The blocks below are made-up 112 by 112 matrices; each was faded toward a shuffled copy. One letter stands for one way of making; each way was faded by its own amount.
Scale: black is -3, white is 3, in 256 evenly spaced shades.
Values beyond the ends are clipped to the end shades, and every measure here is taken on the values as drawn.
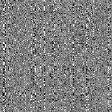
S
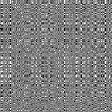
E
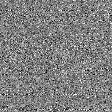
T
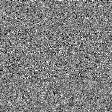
T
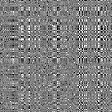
E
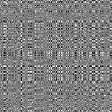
E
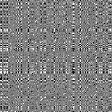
E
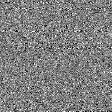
T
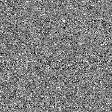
T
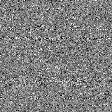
T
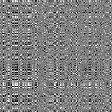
E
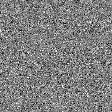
T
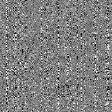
S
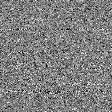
T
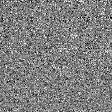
T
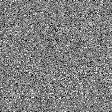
T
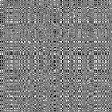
E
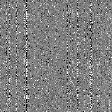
S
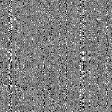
S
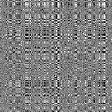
E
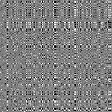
E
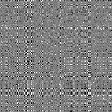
E
